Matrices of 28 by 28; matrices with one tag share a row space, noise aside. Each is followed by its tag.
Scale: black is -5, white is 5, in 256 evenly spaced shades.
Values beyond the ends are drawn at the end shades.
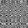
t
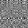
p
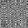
t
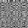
p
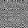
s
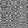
t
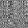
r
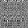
s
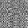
r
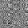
r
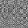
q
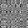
t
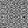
p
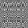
s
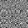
t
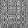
s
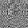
r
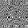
r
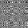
r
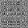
s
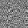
r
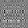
s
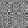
r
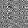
r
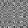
q
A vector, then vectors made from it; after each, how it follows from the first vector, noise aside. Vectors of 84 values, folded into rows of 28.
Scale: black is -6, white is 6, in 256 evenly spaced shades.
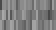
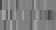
partly zeroed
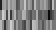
scaled up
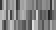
scaled up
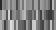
scaled up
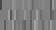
partly zeroed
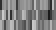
scaled up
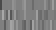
partly zeroed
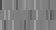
partly zeroed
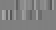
partly zeroed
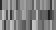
scaled up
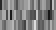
scaled up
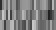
scaled up
